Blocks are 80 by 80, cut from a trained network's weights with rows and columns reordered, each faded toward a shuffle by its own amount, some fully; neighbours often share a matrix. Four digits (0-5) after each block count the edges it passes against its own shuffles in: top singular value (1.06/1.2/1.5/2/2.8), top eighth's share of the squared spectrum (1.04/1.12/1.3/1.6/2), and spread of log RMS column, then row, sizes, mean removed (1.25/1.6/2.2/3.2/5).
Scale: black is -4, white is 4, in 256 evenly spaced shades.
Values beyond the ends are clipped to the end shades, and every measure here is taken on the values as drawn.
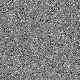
2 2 0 1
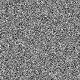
2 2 0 0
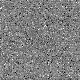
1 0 0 0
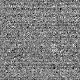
3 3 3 1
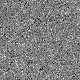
0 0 0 0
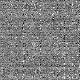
3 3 3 1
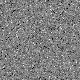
0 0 0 0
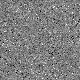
0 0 0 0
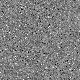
0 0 0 0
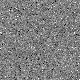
0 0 0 0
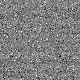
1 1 1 0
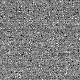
2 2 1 0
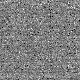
2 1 1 0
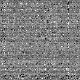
3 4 3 2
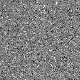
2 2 1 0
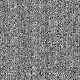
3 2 0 2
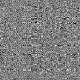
4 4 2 3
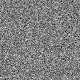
2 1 0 0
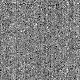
2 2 0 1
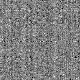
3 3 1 2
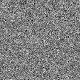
2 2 0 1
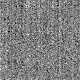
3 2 0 2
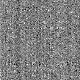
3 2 0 2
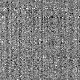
3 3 0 3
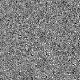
2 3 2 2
